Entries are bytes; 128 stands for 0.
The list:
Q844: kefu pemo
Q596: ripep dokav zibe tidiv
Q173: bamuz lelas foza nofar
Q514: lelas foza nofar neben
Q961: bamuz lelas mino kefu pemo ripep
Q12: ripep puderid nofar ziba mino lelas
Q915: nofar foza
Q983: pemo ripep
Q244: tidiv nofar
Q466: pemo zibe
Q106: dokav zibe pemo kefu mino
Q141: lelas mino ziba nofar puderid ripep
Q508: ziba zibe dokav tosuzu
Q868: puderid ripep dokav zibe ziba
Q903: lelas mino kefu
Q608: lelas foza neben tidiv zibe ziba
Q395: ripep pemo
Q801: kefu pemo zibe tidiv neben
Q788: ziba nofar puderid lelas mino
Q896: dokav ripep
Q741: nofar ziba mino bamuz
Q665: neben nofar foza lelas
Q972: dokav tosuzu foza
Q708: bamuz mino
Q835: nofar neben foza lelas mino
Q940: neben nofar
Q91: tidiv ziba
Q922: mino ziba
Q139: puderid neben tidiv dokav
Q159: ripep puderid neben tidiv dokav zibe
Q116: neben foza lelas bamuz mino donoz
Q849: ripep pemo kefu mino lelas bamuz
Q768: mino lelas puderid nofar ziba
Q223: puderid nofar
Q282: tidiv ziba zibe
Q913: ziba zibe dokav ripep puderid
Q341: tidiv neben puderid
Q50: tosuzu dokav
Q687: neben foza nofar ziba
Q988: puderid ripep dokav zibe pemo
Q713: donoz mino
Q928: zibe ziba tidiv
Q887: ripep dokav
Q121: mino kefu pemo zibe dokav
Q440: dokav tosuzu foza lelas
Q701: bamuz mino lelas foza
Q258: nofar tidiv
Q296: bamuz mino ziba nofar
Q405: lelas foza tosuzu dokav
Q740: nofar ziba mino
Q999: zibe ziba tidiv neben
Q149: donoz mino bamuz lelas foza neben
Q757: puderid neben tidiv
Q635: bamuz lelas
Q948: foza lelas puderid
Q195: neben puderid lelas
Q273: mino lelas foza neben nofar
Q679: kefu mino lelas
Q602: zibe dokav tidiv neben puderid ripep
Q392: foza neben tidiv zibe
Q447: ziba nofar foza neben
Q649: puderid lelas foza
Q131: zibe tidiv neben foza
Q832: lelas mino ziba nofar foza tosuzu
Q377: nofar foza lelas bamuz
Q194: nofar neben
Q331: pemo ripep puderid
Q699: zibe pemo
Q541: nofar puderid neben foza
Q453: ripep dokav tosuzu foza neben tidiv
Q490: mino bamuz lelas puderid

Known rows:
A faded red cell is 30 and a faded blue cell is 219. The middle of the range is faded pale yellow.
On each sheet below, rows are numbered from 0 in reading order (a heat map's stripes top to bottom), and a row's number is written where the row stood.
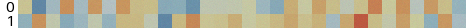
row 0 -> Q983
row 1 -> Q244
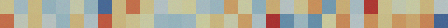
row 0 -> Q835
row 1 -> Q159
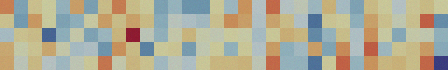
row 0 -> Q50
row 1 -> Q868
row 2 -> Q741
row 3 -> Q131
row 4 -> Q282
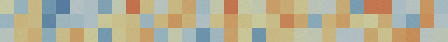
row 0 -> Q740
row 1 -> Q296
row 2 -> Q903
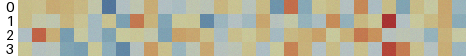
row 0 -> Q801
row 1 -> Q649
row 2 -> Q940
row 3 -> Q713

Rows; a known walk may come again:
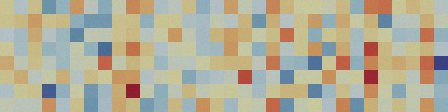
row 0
Q106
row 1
Q447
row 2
Q687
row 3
Q835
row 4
Q282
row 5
Q948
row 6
Q741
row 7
Q453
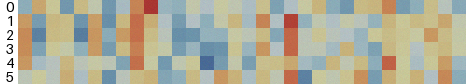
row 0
Q377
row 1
Q139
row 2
Q887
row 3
Q50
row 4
Q972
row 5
Q757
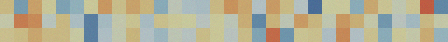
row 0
Q868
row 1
Q194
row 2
Q801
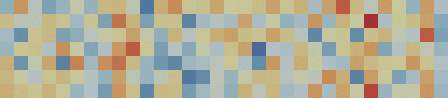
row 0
Q244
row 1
Q649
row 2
Q91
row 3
Q635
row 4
Q896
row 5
Q832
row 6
Q541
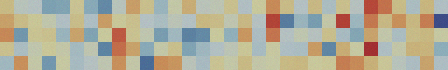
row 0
Q713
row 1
Q392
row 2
Q405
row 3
Q701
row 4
Q173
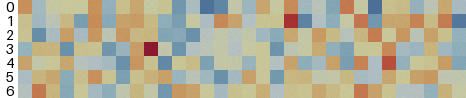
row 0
Q508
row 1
Q596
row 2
Q983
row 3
Q849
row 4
Q131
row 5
Q903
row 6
Q273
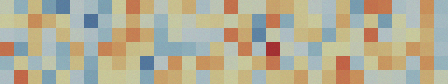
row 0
Q740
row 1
Q999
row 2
Q12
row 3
Q121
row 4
Q258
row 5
Q940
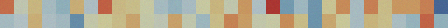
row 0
Q159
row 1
Q768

